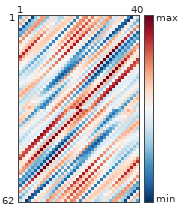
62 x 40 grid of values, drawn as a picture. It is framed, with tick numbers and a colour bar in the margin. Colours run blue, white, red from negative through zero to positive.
Slope: none. Ninth with the highest average: centre. Grain: diagonal, up to the right. Symmetry: a half turn. Histogram: bell-shaped. Odd rows or columns: none.
